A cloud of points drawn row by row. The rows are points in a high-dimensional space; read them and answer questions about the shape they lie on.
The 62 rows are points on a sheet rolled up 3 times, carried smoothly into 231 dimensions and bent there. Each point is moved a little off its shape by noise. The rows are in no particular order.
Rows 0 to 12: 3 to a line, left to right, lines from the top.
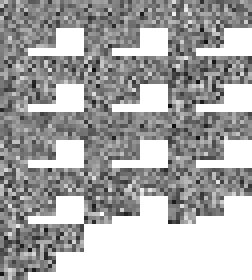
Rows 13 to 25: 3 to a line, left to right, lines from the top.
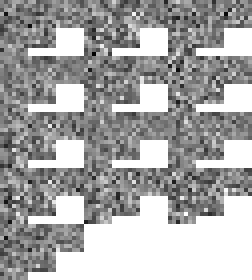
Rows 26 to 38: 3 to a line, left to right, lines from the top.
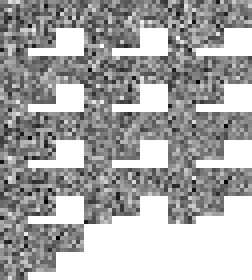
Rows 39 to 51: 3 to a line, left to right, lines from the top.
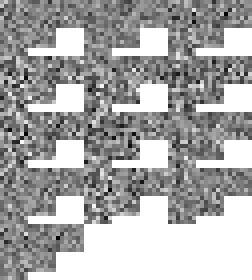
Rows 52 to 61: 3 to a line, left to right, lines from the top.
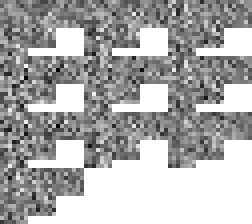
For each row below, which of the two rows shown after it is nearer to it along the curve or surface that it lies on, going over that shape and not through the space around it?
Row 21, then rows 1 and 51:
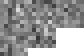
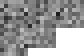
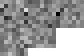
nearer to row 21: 51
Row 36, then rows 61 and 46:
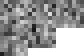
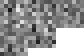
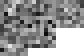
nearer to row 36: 61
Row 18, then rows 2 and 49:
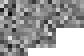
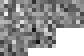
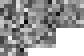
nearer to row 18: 2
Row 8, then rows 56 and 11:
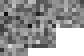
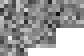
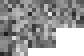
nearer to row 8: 56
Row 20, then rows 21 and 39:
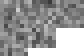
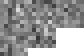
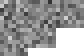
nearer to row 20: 39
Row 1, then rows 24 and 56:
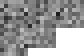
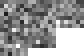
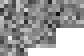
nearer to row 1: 56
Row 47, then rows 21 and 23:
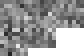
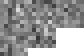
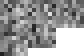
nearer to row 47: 21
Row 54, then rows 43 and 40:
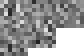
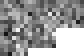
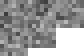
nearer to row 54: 43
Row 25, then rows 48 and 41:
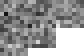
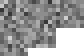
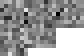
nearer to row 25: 41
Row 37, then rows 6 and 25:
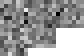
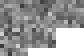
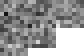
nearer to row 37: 25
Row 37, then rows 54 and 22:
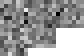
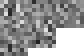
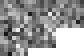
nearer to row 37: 54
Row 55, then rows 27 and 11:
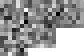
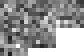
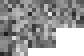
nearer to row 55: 27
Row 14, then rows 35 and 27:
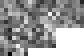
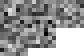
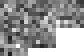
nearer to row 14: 27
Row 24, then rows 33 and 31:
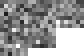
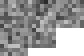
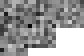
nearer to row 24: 31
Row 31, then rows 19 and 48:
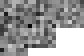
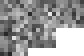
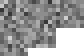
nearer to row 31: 48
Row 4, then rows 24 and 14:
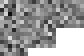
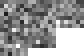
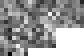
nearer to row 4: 14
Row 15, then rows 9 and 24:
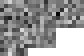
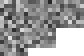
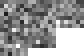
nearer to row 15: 9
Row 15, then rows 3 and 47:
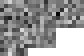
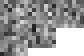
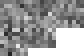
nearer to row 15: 47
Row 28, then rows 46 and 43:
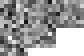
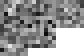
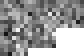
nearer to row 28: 46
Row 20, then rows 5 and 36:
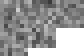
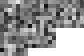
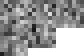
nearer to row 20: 36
